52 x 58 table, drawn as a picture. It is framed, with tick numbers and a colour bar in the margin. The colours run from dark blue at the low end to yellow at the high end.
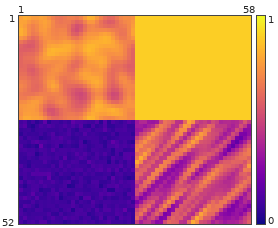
The table splits into 2 rows of 2 panels. Panel 1,1: high, blotchy. Panel 1,2: very high, flat. Panel 2,1: very low, fine-grained, faint in contrast. Panel 2,2: middling, slanting up to the right, strong in contrast.
